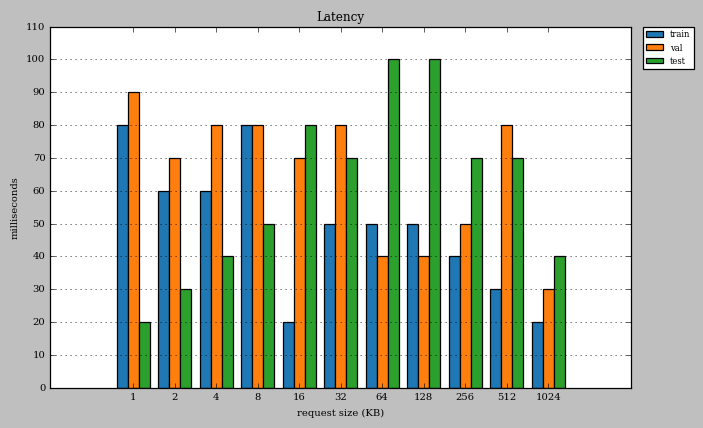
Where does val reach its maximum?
1
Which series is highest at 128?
test
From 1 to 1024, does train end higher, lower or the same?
lower
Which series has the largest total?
val
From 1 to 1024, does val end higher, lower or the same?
lower
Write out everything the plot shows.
Title: Latency
x-axis: request size (KB), ticks 1 2 4 8 16 32 64 128 256 512 1024
y-axis: milliseconds, ticks 0 10 20 30 40 50 60 70 80 90 100 110
Legend: train, val, test
Values:
train: 80 60 60 80 20 50 50 50 40 30 20
val: 90 70 80 80 70 80 40 40 50 80 30
test: 20 30 40 50 80 70 100 100 70 70 40
